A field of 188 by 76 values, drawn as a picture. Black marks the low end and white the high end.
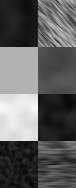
It is made of 4 by 2 panels. Panel 1,1: very low, smooth, faint in contrast. Panel 1,2: middling, slanting down to the right, strong in contrast. Panel 2,1: high, flat. Panel 2,2: low, smooth, faint in contrast. Panel 3,1: very high, smooth, faint in contrast. Panel 3,2: very low, smooth, faint in contrast. Panel 4,1: very low, blotchy, faint in contrast. Panel 4,2: low, streaked across.
